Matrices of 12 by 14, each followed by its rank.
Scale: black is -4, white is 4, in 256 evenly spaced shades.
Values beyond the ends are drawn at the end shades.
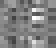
two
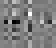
two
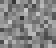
full rank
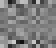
two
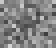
full rank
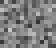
full rank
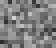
full rank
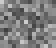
full rank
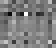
two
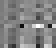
two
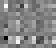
two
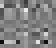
two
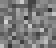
full rank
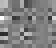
two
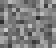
full rank
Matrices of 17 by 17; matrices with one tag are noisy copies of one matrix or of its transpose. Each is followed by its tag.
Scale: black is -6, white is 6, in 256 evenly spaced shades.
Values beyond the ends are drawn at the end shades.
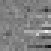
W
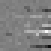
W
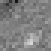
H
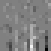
W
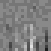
W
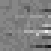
W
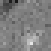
H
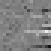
W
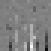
W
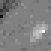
H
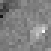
H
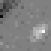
H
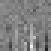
W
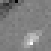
H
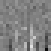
W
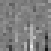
W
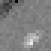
H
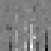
W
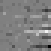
W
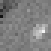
H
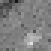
H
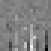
W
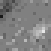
H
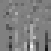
W
